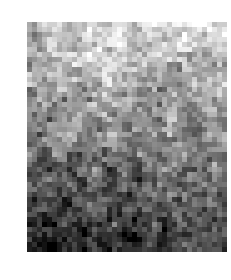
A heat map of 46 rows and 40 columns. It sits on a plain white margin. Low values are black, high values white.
The ninth with the lowest average is the bottom left. Values rise toward the top. No row or column stands out. Overall the values sit about 50% of the way up the scale.
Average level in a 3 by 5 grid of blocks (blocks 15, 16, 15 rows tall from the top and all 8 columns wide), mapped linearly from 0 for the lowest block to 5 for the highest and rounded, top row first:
45555 | 23333 | 00011
